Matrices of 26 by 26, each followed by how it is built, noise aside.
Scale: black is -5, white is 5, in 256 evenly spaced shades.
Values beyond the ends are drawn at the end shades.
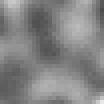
smooth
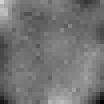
smooth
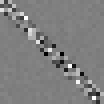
banded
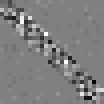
banded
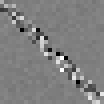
banded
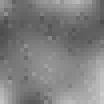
smooth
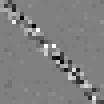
banded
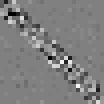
banded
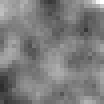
smooth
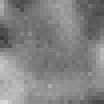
smooth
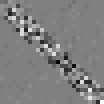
banded
